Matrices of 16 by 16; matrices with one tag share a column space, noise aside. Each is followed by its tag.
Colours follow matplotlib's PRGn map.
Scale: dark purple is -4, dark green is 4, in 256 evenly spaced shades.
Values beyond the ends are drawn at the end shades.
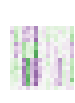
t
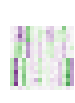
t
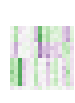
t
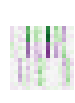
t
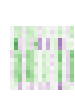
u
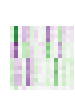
t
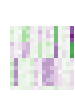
t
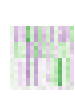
t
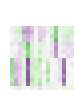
t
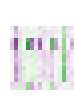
u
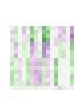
t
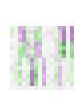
t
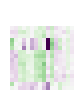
u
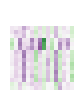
u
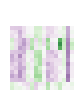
u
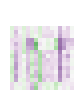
u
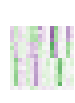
t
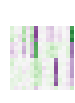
t
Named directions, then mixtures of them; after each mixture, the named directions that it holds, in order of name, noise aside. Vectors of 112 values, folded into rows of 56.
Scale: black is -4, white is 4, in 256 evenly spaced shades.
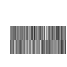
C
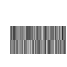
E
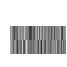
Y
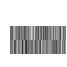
C, Y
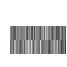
C, E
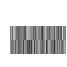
E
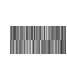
C, E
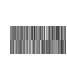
C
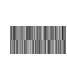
E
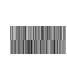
C, E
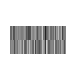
C, E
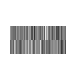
C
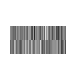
C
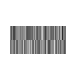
E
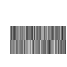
C, E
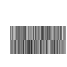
C, E
